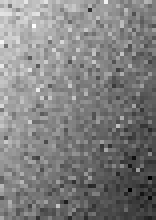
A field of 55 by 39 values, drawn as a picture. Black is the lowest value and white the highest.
The top left is the ninth with the highest average. The bottom right is the ninth with the lowest average. There are no regular stripes. Values rise toward the top left.
